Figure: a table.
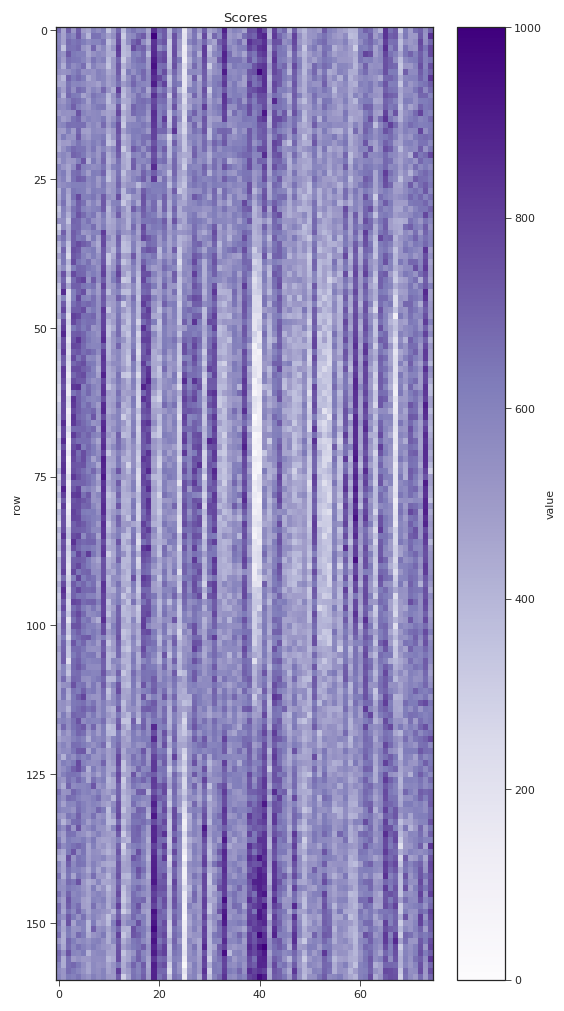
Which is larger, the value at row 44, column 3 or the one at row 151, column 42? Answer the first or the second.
the first
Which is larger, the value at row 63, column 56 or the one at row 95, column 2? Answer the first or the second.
the first
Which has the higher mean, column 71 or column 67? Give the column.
71
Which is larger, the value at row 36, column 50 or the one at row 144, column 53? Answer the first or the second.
the second
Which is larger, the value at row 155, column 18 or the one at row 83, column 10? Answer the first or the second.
the first
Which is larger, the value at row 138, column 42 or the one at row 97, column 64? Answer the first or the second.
the second
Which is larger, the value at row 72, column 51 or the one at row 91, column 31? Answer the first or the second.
the second
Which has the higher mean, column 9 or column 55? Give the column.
9
